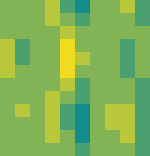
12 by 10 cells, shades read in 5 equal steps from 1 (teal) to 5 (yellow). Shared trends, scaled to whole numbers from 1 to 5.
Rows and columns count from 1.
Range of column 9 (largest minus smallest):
2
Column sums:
39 35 36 42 41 25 36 38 37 28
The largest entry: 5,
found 3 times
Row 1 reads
3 3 3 4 2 1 3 3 4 2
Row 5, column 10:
3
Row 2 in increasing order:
2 2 3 3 3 3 3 3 3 4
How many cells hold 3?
74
